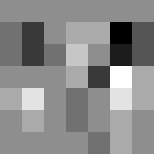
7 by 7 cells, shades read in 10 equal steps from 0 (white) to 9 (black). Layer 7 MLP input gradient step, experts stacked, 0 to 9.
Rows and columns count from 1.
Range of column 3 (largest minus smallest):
1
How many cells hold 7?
3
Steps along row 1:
same same same same same same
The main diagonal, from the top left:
4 7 5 3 4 3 4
